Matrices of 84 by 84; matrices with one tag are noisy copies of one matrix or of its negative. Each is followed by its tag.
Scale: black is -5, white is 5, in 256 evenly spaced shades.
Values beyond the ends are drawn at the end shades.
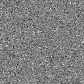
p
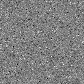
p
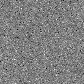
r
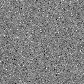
r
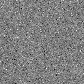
r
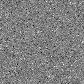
p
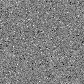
p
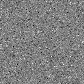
p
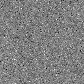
r
